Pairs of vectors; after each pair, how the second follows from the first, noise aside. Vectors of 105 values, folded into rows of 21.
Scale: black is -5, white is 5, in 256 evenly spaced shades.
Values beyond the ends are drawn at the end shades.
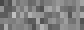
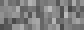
shuffled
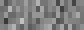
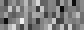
scaled up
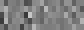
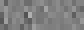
shrunk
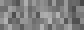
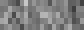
copied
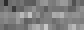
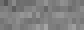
shrunk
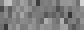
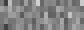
sign-scrambled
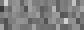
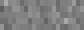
shrunk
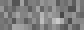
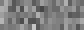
shuffled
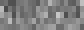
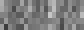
shuffled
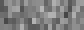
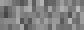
shuffled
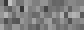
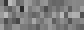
copied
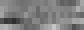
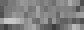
negated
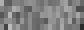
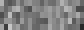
copied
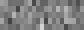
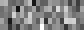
scaled up
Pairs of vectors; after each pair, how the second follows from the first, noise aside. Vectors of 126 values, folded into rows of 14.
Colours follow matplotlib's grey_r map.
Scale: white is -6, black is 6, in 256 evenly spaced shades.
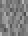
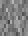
wrapped around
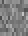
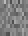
wrapped around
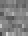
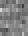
wrapped around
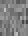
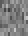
wrapped around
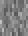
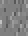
partly zeroed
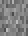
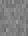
shrunk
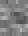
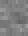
shrunk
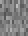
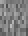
wrapped around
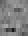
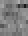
wrapped around
